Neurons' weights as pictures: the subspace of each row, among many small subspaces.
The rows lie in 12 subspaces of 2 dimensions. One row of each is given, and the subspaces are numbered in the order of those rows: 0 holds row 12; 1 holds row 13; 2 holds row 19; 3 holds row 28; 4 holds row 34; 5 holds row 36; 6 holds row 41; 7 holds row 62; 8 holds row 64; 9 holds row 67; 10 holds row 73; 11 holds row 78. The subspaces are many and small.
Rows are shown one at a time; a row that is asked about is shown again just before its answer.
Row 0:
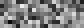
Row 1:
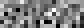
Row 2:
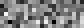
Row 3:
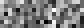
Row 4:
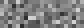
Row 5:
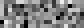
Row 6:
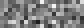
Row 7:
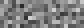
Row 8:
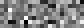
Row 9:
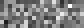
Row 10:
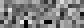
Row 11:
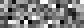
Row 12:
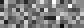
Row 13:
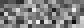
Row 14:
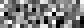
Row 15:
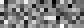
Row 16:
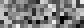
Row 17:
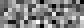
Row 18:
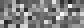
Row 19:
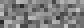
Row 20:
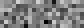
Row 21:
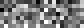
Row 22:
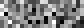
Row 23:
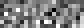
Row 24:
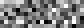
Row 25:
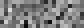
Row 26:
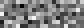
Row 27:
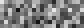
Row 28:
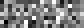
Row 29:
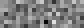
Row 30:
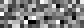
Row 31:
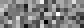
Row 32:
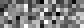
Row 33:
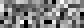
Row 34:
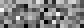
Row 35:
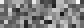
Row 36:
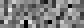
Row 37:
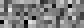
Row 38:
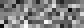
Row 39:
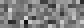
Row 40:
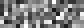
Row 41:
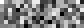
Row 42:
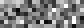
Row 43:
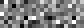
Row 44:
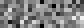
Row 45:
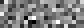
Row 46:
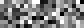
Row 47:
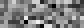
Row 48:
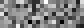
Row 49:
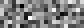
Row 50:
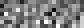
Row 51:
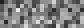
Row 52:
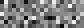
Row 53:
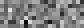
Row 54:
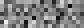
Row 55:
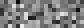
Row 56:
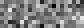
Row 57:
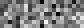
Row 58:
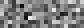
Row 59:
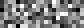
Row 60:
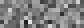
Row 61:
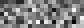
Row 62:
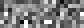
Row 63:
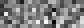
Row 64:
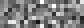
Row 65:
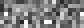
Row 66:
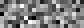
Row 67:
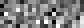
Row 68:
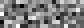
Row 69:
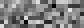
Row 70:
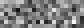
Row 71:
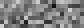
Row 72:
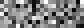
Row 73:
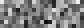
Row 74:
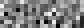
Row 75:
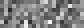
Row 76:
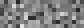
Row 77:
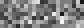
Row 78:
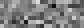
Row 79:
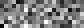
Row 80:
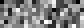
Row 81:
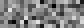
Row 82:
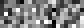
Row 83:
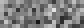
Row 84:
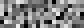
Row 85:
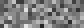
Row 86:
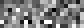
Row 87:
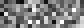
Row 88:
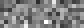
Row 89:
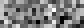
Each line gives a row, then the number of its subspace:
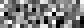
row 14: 9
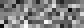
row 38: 11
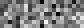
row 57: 4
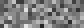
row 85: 11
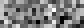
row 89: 6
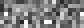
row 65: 7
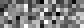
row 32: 4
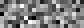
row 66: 2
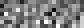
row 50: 9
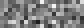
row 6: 8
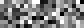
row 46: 6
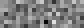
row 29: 8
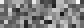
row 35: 10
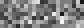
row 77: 6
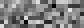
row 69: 11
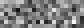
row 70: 1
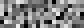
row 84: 5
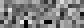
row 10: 7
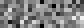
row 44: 4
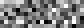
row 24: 1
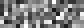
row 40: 5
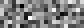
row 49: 3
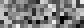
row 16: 6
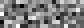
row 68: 2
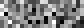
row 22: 10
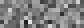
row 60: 9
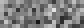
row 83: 6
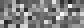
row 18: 3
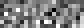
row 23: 9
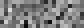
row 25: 5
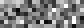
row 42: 1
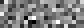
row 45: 3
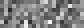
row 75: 5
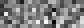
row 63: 10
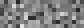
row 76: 0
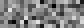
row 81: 8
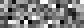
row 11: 5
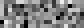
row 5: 2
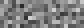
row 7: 3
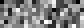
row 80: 10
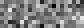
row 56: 4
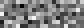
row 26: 2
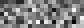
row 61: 1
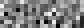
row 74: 9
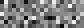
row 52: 0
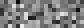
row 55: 0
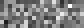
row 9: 3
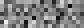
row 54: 3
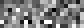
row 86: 9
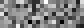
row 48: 1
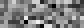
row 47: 11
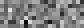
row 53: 7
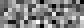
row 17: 8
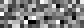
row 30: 2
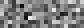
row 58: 3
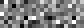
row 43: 0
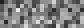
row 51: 6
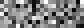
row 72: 1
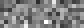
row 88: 8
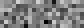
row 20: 8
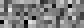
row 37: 2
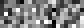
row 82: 10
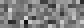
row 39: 7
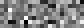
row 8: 7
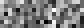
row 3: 10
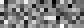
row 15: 0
